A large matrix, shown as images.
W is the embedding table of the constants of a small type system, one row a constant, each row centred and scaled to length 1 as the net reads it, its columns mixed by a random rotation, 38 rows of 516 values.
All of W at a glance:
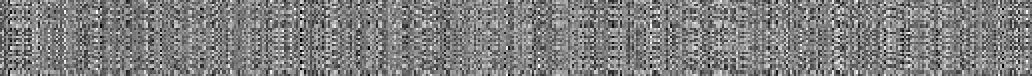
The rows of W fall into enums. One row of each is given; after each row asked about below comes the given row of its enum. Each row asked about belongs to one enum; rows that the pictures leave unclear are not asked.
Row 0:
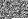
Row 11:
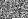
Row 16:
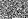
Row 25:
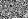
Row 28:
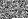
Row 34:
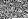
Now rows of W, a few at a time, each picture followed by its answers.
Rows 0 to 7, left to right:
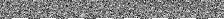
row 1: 11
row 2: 25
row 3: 28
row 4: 16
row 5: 34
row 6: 34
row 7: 11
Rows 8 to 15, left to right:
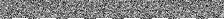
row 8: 16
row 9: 34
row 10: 0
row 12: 28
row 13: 28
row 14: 34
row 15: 25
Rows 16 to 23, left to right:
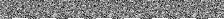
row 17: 25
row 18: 28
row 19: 25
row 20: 34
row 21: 28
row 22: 25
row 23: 11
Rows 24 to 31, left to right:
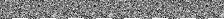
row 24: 11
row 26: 16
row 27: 25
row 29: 16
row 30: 34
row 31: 25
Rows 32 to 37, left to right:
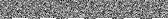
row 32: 16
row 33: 16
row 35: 0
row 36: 0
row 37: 11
